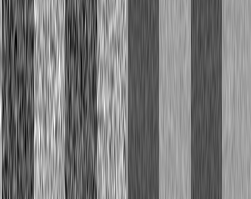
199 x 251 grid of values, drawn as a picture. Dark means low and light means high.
The right part is calmer, past a seam about 50% of the way across. Stripes running up and down repeat 4 times from left to right. On average the colour sits 50% of the way up the scale.
